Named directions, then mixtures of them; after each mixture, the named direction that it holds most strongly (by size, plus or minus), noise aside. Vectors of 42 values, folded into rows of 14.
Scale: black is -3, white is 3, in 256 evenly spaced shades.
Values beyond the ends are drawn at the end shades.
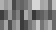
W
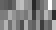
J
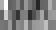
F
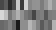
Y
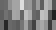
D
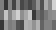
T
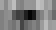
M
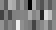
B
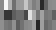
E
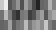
F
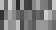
Y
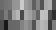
D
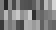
T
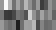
E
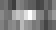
M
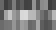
M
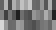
T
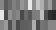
B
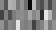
B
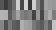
Y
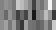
J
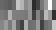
J
